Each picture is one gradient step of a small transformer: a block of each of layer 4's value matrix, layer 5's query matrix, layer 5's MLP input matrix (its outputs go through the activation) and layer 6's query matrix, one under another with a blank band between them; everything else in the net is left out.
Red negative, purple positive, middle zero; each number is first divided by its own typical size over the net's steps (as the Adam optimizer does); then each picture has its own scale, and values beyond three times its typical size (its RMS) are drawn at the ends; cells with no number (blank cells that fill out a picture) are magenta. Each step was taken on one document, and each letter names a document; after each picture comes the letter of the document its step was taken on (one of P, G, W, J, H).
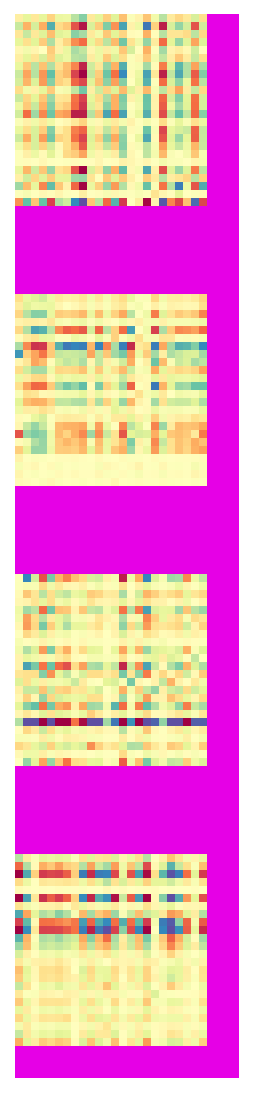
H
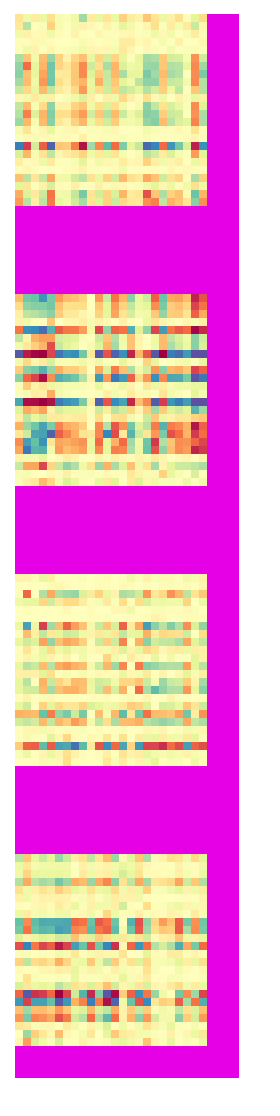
H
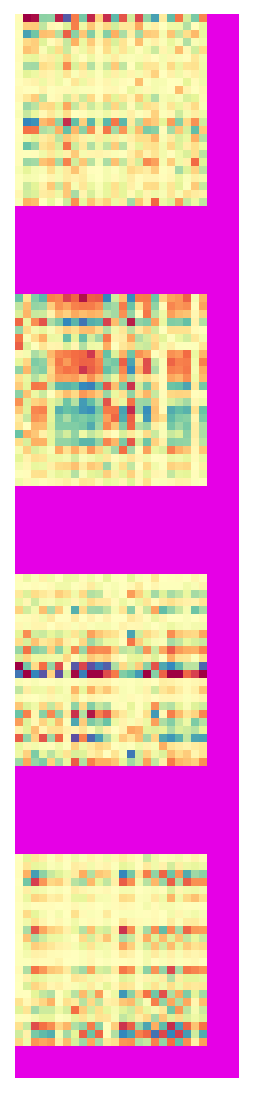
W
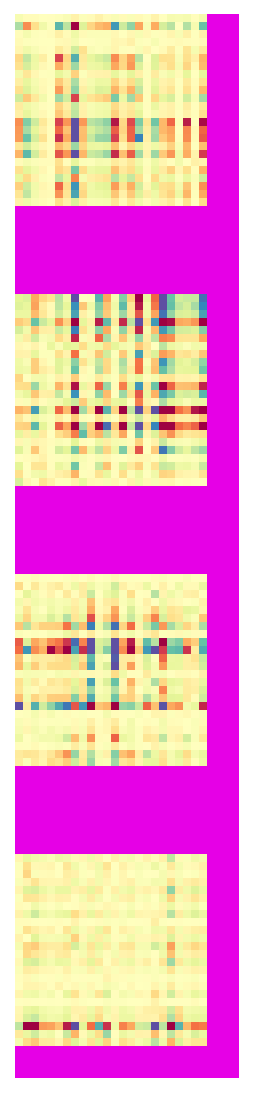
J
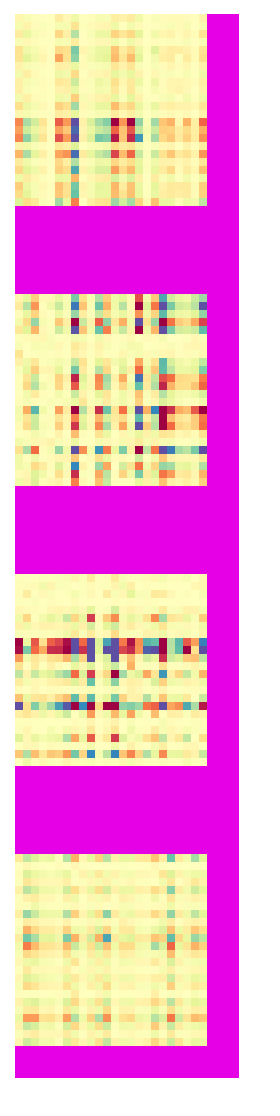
J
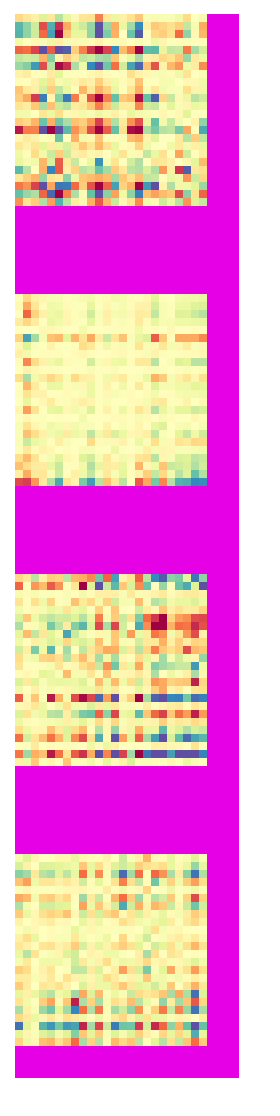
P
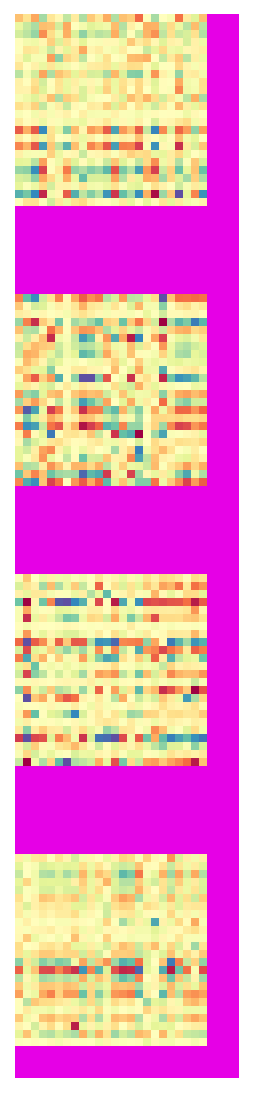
P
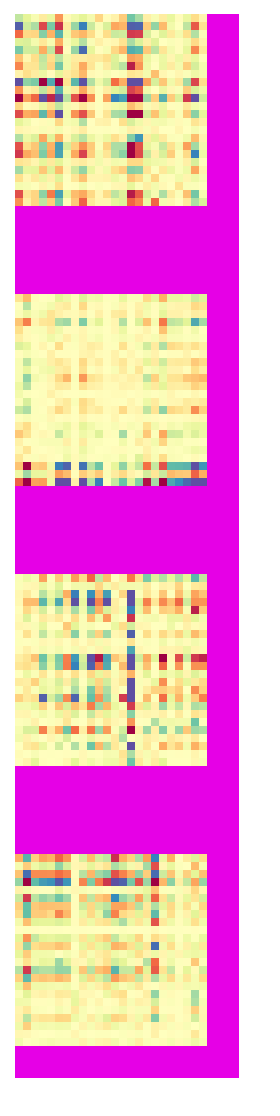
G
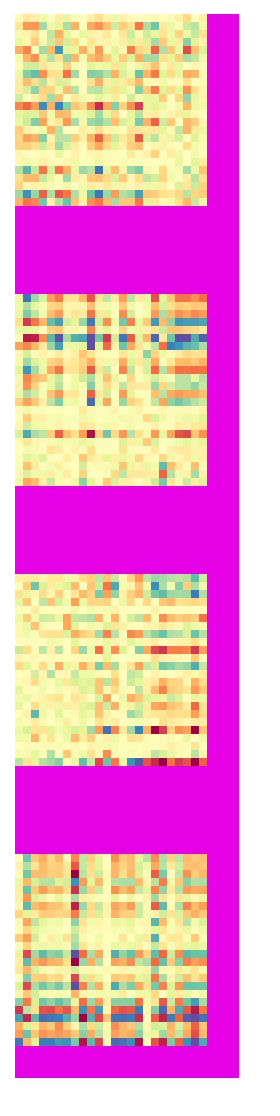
P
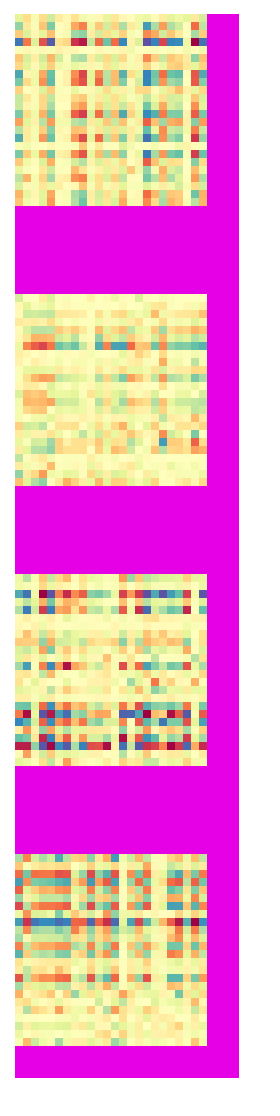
H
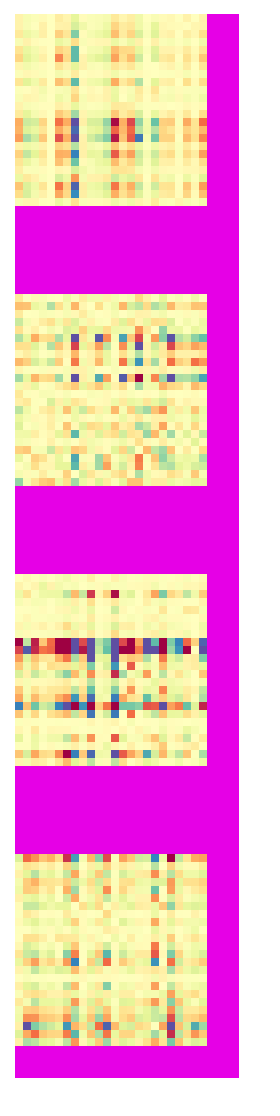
J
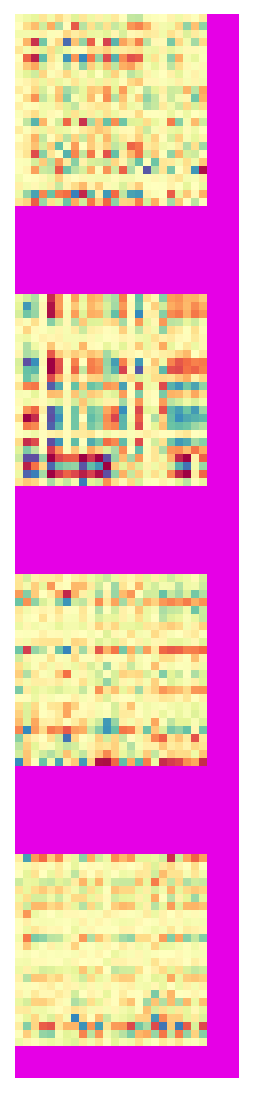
P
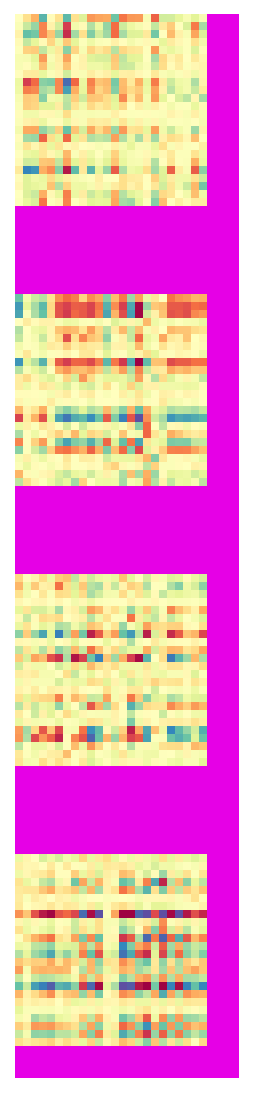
W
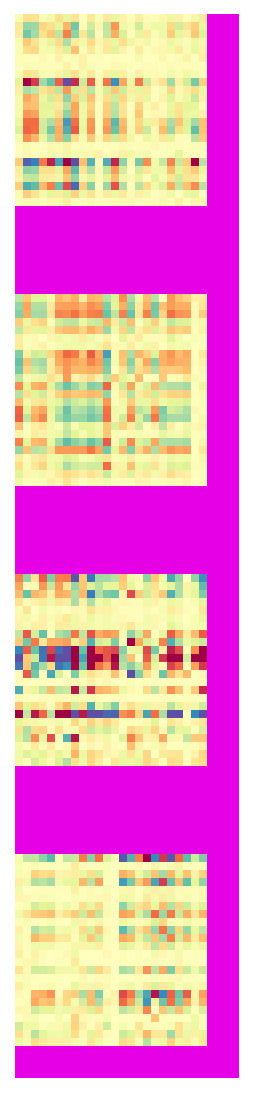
W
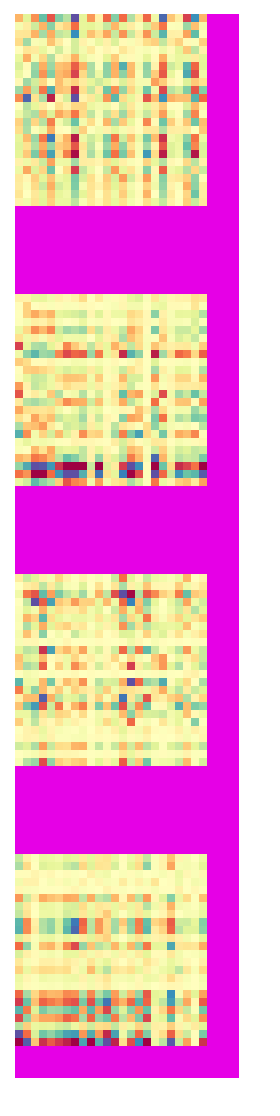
H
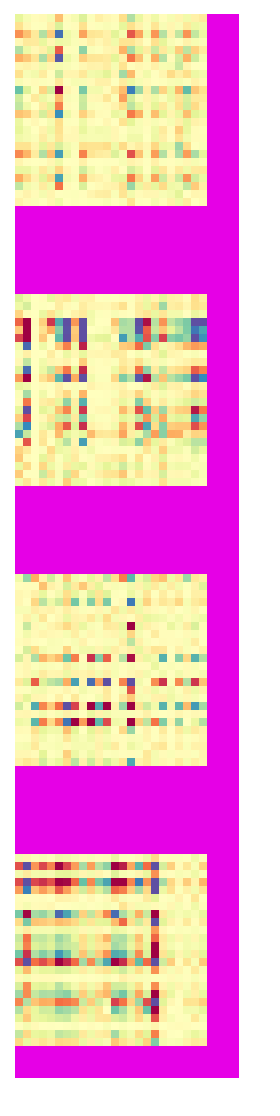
G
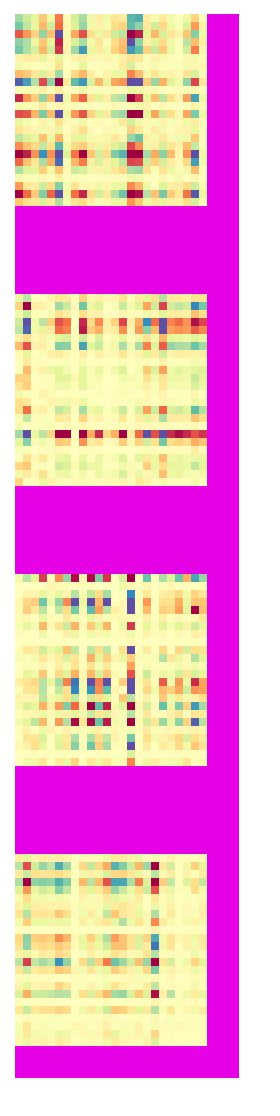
G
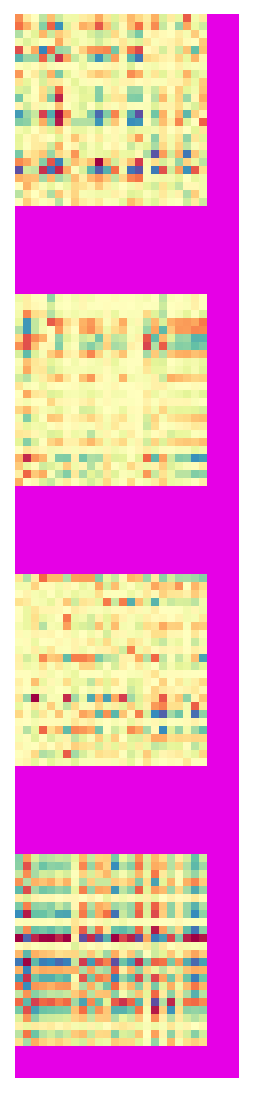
P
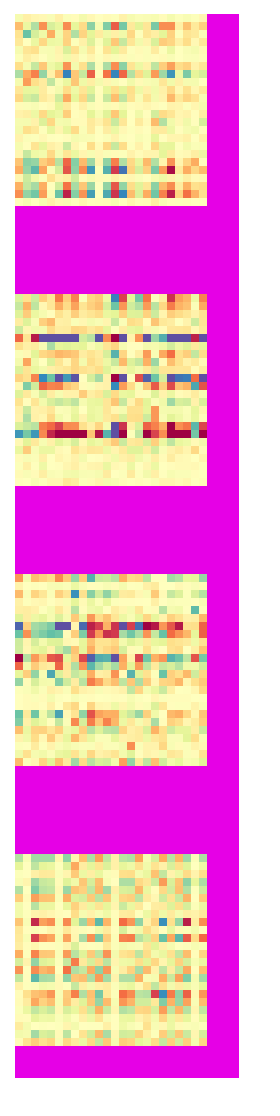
W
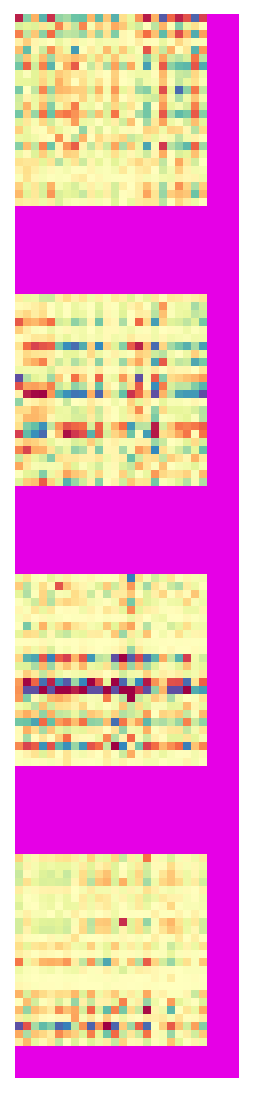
H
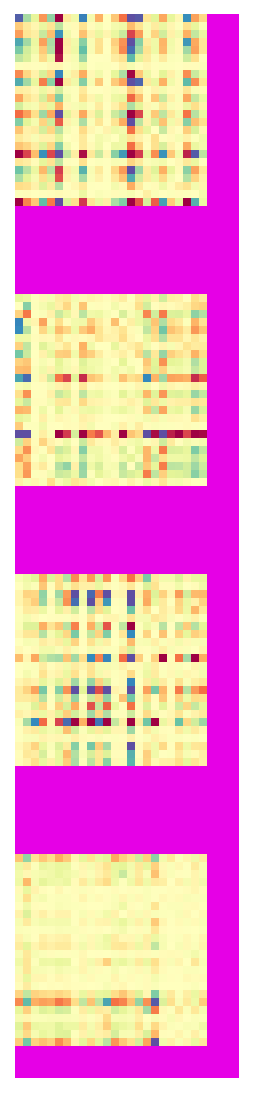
G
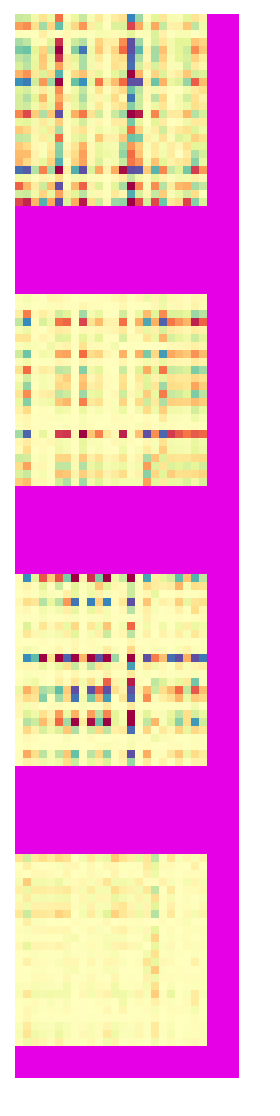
G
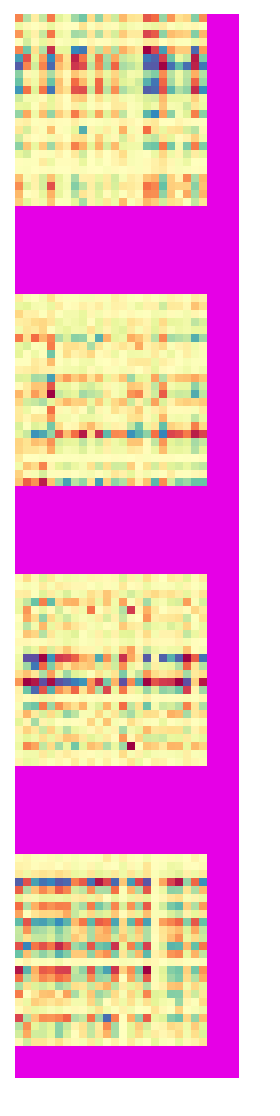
H
